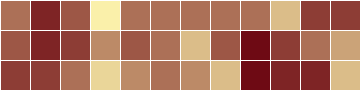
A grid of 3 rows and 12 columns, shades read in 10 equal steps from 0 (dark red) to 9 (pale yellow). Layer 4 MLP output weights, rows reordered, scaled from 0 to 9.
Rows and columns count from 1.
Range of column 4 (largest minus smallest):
4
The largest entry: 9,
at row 1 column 4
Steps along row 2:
down up up down up up down down up up up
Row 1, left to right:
4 1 3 9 4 4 4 4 4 7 2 2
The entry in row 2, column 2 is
1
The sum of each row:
48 40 46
